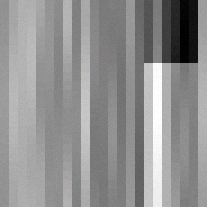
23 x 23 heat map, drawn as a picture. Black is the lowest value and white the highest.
Grain: streaks running down. Odd patch: lower, in the top right. Ninth with the lowest average: top right.
